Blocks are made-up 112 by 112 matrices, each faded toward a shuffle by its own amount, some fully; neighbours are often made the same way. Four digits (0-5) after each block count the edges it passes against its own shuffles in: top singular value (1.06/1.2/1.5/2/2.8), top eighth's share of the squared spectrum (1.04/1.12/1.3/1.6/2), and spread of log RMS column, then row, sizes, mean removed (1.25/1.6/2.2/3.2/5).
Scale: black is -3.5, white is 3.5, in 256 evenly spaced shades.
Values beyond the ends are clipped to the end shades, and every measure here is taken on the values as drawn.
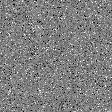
0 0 0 0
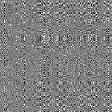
5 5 4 3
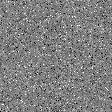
2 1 0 0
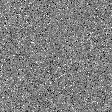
0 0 0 0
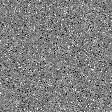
0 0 0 0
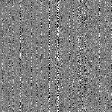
2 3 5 0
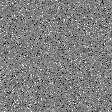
0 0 0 0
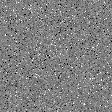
0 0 0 0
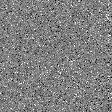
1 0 1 0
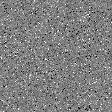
1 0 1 0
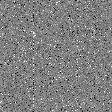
2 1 1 0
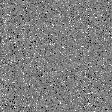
1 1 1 0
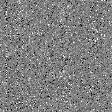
1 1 2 0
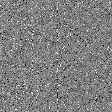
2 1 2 0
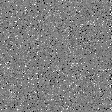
3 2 1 0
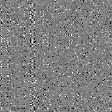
4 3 2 1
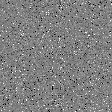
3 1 0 0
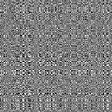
5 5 4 4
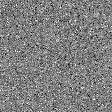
3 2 0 0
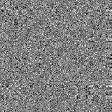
4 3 2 2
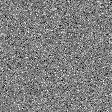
1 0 0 0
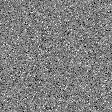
1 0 0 0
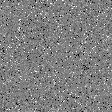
2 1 0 0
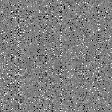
4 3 2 1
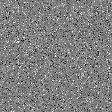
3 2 1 0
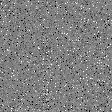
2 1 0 0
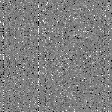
4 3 2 1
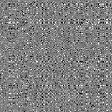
5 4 3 3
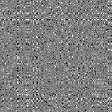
5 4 3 3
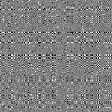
5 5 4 4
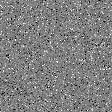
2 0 0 0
